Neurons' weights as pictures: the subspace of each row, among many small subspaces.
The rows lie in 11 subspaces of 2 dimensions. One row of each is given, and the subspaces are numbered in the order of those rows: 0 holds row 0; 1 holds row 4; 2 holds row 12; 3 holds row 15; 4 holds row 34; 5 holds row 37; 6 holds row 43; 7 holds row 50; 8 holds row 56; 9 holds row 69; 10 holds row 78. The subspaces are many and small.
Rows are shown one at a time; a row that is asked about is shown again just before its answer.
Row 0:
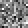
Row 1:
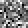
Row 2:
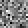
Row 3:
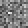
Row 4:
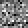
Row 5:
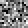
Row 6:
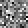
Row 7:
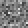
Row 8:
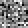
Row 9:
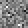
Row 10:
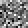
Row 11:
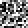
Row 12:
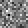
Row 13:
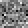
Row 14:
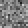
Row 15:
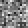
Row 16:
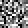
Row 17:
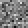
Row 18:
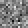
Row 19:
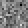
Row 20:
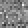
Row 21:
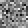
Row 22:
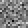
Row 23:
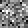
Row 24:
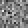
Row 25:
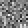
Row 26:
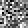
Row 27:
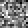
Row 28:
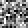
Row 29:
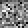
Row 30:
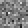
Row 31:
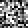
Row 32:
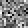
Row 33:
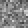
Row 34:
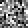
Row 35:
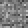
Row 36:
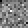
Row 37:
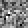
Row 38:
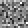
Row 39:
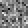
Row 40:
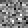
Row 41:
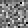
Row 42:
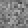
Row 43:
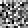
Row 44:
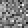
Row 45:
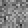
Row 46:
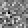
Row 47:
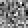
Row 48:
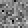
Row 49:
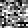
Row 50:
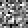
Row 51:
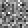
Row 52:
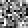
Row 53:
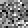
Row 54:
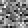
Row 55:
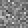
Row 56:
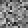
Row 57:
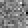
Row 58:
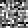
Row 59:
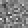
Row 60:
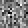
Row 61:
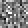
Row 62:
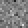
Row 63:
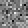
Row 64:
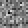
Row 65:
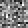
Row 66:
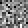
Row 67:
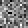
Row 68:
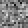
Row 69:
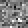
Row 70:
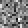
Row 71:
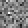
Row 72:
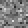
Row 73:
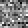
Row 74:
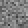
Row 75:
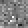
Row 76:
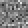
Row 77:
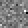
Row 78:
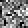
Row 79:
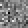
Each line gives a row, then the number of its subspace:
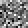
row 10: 8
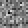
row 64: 7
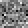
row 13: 10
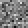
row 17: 1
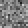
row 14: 3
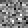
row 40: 9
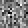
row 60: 4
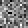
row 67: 8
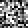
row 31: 4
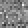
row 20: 8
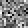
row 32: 10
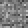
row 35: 1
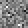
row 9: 10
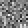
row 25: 2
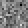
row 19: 5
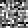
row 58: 6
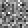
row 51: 1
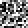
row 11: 10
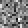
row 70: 0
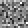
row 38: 6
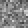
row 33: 10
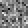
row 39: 0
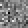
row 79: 0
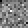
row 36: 3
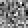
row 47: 4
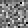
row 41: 6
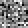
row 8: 6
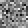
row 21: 2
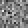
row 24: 4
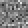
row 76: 1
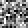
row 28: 5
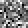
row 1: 8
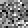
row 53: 3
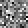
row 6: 2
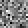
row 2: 2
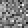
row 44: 10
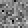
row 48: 9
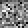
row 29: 3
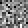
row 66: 3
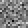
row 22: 8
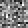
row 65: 6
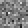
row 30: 1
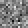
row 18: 9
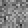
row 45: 5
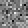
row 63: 9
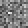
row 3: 8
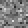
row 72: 10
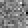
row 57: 7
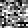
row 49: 3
